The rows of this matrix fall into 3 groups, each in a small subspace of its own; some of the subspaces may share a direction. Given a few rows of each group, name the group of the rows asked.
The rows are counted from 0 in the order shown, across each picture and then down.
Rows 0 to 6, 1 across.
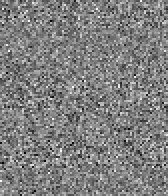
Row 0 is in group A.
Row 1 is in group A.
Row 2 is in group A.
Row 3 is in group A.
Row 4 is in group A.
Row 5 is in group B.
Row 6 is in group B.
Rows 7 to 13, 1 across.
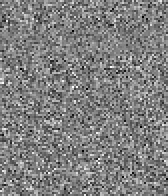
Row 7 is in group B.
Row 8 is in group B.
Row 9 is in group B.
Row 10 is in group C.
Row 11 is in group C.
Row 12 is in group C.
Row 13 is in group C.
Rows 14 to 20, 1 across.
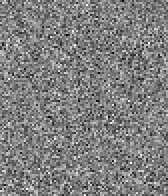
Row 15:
A
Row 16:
A
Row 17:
A
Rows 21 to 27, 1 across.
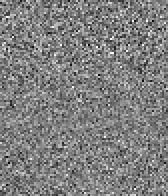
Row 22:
B
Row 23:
C
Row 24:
B
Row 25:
A
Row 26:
A
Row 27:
A
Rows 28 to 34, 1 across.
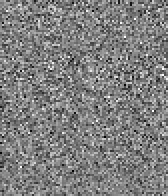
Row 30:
C
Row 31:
B
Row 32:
A
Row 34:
B
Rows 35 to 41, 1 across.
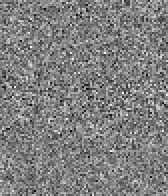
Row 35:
B
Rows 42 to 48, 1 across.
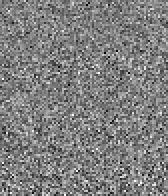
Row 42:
B
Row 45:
A
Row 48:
B
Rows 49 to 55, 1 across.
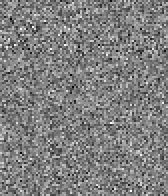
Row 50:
A
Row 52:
A
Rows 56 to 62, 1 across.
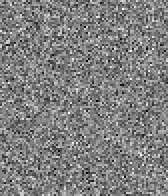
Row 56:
C
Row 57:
A
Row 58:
B
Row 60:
A
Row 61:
C
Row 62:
C
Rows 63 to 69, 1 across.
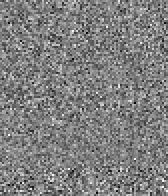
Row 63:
A
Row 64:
C
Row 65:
B
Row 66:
A
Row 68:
A
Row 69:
C
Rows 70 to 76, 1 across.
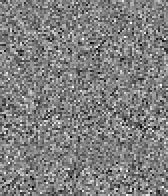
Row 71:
C
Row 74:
C
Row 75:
A
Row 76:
C
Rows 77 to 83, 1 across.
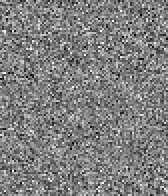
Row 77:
A
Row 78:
C
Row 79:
C
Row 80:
B
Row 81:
C
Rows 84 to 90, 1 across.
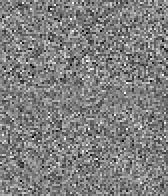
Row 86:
C
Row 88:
B
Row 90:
B
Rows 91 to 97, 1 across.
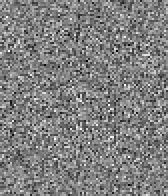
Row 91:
A
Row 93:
B
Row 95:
B
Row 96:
A
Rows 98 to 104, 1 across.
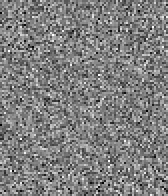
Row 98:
B
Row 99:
A
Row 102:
B
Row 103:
B
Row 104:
C
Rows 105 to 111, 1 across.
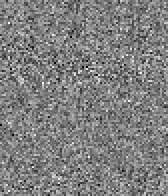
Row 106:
C
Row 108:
A
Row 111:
A
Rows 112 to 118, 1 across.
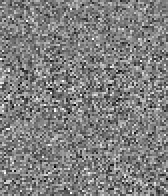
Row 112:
C
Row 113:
A
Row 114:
B
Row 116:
A
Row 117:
B
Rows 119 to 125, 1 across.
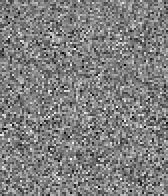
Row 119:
A
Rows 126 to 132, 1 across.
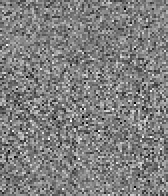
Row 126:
C
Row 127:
A
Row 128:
C
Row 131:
A
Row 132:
A
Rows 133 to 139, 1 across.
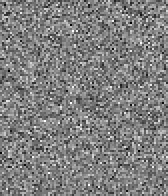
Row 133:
C
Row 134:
A
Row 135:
B
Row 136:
A
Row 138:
B
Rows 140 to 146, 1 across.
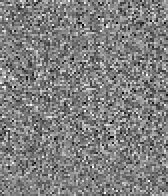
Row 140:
A
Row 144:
B
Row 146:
A
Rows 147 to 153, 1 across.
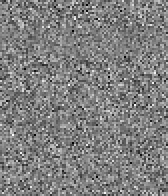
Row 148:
B
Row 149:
B
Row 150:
A
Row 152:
B
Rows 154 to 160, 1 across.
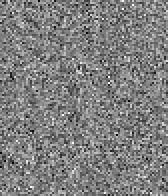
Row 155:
C
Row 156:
B
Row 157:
A
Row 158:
A
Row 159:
B
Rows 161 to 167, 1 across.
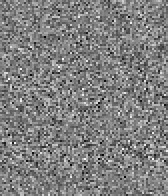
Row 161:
A
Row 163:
A
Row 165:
A
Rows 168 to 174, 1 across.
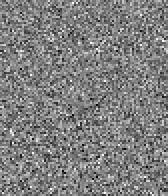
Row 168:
B
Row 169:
C
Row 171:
C
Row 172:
B
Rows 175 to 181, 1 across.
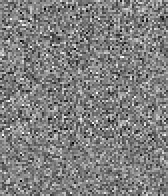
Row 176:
B
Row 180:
C
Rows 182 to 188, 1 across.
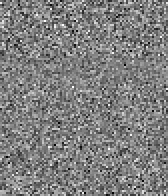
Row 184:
C
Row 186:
A
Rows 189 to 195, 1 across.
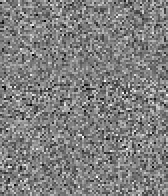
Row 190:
B
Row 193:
A
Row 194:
B
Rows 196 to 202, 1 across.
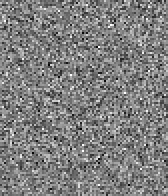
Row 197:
C
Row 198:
A
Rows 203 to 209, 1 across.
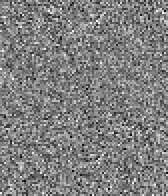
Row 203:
C
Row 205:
B
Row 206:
C
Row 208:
C
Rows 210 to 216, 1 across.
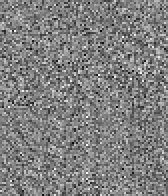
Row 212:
C
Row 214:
C
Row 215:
C
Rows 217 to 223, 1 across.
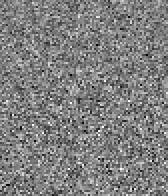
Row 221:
C
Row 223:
A
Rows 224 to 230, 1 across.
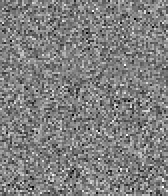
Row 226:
C
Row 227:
A
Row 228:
B
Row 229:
C
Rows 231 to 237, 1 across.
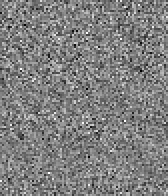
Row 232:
C
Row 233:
B
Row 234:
C
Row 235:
C
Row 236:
B
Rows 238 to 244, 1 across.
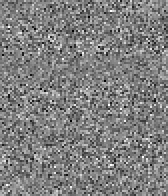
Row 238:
B
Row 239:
A
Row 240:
A
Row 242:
C
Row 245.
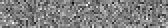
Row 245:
B
